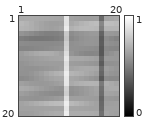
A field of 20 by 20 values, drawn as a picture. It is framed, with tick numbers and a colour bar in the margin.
The middle left is the calmest part. A few values lie far out on both sides of the bulk. There is no overall slope. Columns 10 and 17 stand out from the rest.
